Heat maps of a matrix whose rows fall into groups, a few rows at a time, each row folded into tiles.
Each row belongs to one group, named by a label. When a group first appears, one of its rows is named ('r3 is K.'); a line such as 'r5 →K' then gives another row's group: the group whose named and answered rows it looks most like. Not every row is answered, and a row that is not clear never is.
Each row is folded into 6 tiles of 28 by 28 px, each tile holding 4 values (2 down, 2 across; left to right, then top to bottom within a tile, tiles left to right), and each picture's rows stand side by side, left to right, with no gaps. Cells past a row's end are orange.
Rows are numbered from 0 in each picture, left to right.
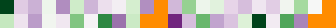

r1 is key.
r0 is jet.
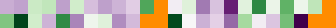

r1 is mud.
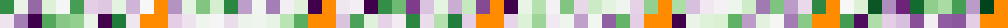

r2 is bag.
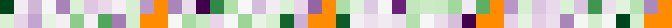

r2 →mud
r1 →bag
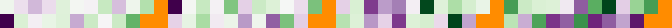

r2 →mud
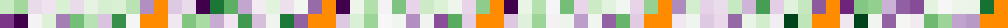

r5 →key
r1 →bag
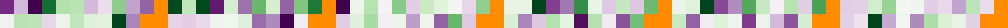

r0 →bag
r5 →key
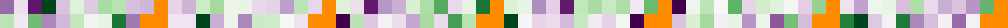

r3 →mud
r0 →bag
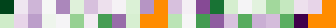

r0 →jet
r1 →bag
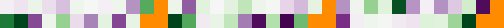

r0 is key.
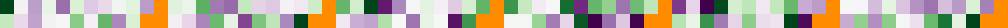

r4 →bag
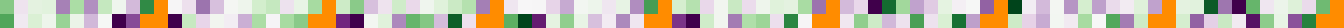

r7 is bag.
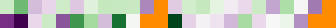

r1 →mud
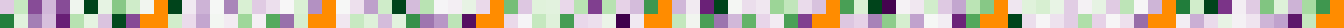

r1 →jet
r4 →bag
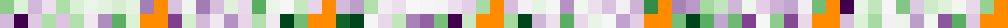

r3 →key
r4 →key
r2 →key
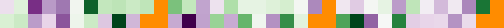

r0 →mud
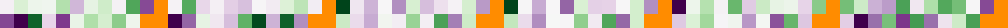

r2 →jet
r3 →jet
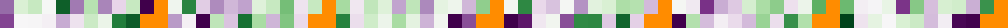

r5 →mud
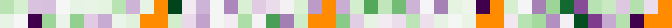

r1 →jet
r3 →bag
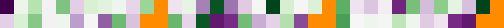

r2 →mud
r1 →bag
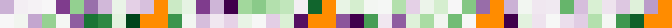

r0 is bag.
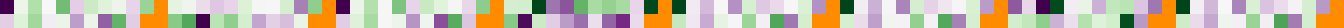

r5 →jet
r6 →bag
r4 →jet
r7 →jet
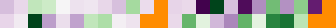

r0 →key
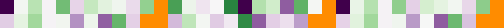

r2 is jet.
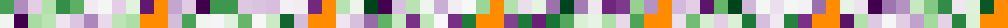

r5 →mud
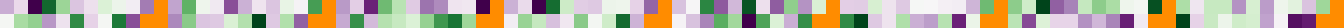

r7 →mud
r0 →bag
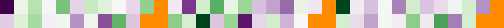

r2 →jet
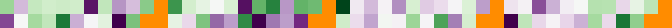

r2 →jet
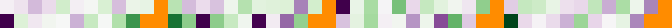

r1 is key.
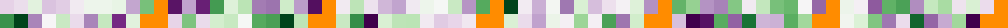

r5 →bag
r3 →jet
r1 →bag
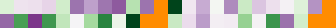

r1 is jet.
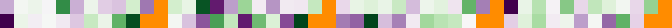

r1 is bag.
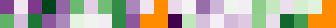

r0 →bag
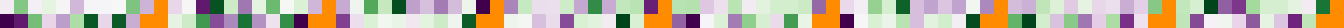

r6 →key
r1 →bag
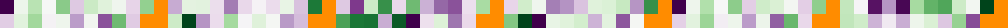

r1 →key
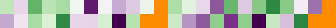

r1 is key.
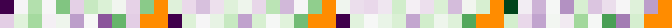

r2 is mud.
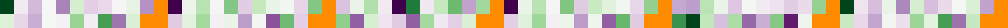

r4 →key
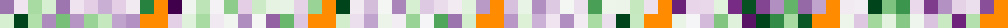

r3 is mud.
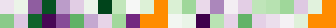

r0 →bag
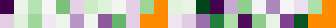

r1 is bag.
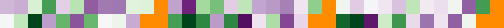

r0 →key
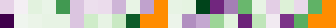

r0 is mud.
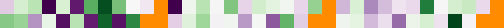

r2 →mud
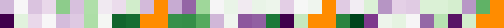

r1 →key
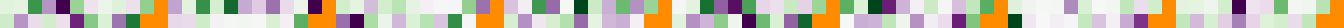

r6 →mud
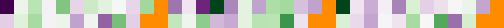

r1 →bag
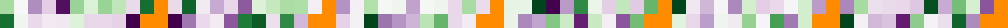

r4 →jet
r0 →mud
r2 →key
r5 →mud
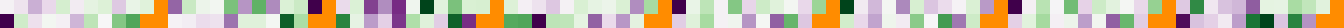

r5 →jet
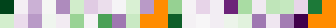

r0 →jet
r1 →mud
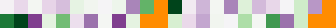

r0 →key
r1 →jet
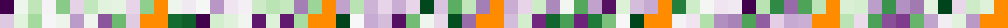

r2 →mud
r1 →key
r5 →bag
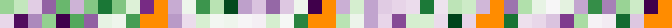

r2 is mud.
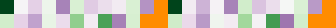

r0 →jet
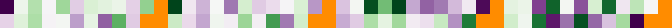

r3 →bag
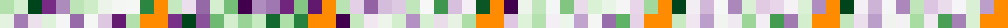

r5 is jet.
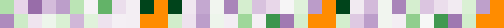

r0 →mud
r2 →jet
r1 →jet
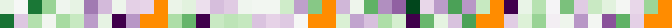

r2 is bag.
